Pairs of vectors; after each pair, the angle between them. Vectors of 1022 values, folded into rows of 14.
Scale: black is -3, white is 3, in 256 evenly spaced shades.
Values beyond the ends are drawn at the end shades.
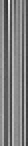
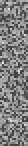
orthogonal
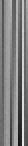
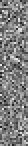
orthogonal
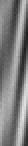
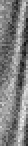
nearly parallel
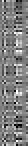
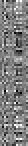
nearly opposite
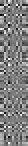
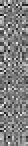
nearly parallel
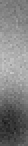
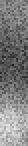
nearly opposite
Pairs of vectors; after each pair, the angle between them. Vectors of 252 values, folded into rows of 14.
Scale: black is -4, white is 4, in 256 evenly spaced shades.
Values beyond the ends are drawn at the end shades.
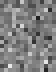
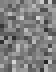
partly opposed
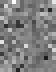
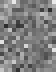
nearly parallel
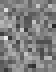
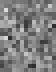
nearly parallel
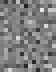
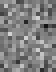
partly opposed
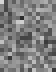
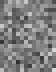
partly opposed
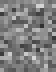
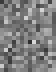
orthogonal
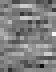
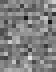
partly opposed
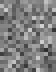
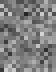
partly aligned
